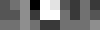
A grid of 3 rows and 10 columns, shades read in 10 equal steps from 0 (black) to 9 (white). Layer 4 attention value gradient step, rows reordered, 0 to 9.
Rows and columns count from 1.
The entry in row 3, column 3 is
5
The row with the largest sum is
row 2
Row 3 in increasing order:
2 2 4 4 4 4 4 4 5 5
